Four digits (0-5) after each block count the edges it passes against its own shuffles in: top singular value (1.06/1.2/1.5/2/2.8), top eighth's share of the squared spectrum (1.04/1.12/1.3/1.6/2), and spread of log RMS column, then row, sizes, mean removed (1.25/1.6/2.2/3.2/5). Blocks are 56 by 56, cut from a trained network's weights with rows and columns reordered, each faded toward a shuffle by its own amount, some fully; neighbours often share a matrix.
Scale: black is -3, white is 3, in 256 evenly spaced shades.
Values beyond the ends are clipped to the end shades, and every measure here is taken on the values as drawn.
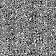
1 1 0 1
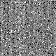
2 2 0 1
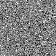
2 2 0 0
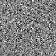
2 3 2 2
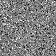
0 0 0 0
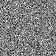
1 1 0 0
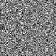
3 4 2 0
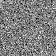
0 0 0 0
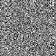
3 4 2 0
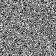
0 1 0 0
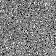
0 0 0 0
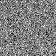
0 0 0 0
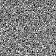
2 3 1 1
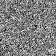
1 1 0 0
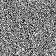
0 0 0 0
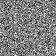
1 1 0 0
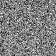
0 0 0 0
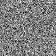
2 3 1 1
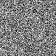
1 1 0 0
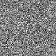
3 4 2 2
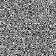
3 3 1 1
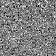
2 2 0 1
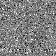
2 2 0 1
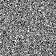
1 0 0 0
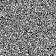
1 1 0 0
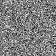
1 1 0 0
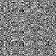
3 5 3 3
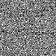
2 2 0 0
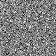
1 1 0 0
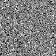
2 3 1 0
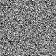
2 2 0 0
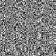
4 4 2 0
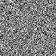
3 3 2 0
